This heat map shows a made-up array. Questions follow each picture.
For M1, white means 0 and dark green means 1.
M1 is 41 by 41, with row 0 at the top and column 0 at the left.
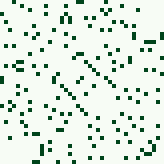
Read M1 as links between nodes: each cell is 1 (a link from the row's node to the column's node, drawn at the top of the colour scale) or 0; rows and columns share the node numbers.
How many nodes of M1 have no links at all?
0
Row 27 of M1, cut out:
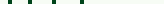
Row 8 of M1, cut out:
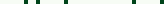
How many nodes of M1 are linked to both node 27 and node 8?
0
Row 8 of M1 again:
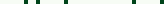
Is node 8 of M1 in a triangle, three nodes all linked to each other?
yes
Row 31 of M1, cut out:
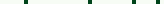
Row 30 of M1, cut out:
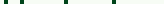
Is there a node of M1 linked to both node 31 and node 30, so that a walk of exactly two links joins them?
no
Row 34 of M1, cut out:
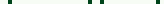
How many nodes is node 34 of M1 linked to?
4
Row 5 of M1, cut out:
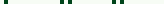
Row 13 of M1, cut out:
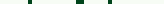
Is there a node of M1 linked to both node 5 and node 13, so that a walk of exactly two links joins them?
no
